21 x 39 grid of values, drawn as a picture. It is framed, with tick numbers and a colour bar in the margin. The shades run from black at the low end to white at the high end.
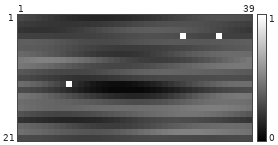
Streaks run across, left to right. The top left is the smoothest part. Overall the values sit about 30% of the way up the scale. There are three isolated cells, each far higher than the cells round it. The ninth with the lowest average is the centre.
